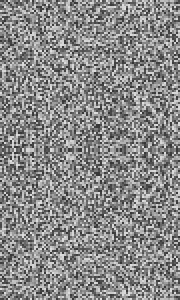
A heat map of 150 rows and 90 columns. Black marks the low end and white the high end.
Slope: none. Grain: fine. Mirror symmetry: top to bottom. Histogram: flat.
